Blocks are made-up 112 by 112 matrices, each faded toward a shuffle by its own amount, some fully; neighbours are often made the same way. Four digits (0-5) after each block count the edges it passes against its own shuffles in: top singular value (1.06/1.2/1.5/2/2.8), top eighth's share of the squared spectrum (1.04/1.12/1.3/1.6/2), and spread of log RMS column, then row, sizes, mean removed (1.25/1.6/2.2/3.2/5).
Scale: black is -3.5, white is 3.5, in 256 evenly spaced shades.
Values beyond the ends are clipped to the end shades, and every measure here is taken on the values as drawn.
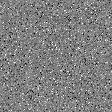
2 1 0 0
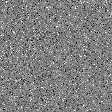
2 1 0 0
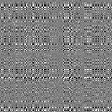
5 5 4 4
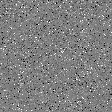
2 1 0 0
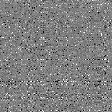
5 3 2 3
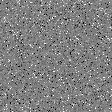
0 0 0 0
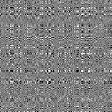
5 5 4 4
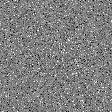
1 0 0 0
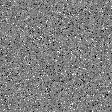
1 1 0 0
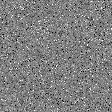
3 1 0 0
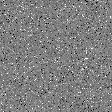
0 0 0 0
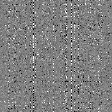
3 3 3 2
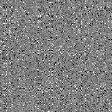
4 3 2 2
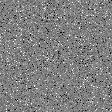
2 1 0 0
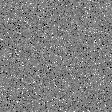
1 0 0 0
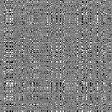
5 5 4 3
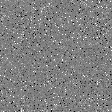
1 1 1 1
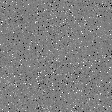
0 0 0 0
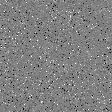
0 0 0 0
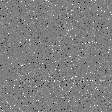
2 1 0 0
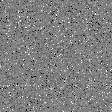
1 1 0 1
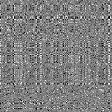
5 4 3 3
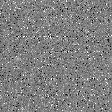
3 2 1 2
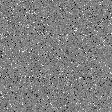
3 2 0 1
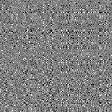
5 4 3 3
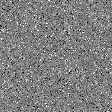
2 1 0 0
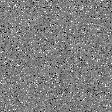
1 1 0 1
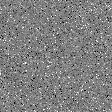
0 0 0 0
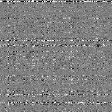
3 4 2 4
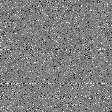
2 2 0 2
